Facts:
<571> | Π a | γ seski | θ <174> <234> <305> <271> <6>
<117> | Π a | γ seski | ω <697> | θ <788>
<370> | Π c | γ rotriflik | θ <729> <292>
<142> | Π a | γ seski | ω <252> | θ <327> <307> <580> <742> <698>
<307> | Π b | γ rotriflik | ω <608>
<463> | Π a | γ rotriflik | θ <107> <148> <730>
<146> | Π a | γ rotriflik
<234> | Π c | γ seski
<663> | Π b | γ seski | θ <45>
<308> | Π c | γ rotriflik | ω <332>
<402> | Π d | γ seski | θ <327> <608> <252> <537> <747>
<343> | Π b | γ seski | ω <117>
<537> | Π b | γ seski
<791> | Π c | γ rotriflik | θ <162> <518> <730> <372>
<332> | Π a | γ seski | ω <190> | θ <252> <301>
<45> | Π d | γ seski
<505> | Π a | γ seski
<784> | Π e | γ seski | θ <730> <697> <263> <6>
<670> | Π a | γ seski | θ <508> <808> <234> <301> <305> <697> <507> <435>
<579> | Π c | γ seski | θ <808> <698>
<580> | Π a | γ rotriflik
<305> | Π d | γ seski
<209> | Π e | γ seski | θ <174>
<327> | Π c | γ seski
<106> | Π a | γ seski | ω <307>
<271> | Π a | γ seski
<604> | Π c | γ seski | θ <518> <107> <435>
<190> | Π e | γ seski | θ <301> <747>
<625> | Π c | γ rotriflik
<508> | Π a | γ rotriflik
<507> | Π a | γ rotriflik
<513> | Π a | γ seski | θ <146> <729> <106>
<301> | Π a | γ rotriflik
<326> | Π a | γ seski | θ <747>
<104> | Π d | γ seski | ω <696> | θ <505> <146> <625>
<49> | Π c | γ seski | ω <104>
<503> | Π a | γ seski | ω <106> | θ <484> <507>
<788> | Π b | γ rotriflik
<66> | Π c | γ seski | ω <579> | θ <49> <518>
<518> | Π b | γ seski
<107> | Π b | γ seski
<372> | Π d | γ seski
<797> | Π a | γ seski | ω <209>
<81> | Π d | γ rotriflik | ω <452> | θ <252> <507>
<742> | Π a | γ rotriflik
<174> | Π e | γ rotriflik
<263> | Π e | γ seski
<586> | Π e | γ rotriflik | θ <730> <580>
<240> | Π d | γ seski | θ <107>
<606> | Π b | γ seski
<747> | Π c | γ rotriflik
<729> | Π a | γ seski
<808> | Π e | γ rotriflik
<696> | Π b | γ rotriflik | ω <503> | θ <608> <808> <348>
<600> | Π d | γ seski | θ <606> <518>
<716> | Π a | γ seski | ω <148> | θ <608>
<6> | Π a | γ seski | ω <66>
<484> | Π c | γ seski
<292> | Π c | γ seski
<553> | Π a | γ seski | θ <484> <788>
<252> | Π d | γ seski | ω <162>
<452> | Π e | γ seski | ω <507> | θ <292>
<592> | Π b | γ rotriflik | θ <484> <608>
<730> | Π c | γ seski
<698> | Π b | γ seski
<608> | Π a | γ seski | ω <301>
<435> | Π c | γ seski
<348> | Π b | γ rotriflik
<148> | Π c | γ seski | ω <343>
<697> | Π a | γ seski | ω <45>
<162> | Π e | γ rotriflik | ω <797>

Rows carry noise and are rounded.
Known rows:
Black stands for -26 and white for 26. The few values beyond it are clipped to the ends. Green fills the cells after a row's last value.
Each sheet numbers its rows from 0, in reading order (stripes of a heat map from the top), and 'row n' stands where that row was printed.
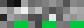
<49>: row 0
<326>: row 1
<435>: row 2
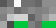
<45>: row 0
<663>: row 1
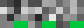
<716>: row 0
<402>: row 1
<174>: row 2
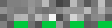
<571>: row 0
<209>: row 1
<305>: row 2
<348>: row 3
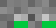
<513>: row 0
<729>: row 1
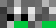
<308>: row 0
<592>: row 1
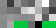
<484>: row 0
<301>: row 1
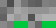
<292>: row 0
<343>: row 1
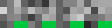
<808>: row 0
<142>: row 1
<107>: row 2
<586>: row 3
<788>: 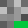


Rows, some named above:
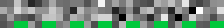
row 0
<625>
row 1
<104>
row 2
<553>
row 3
<45>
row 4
<452>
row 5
<402>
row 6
<190>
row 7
<696>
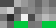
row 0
<402>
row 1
<263>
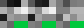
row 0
<49>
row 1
<49>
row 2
<148>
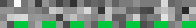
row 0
<45>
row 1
<484>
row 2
<6>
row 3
<503>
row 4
<670>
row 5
<604>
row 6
<553>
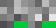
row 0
<370>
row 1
<579>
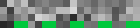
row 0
<463>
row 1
<106>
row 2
<747>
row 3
<263>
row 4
<730>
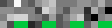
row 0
<45>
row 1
<791>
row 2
<784>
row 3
<332>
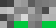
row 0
<252>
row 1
<117>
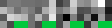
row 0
<106>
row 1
<66>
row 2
<81>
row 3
<507>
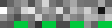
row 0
<696>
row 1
<307>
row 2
<162>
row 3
<608>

